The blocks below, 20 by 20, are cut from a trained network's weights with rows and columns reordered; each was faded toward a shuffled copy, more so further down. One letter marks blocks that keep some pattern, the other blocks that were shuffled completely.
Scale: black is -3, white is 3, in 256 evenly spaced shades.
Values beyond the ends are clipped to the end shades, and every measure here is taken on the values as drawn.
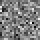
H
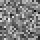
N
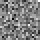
N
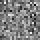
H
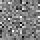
H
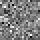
N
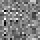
H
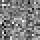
H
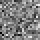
N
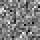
N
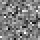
N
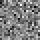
N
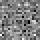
H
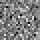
N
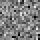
N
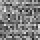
H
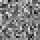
N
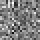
H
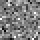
N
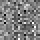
H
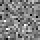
N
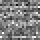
H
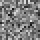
N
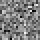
N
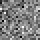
N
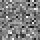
H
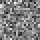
N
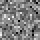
N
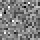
N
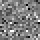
H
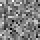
N
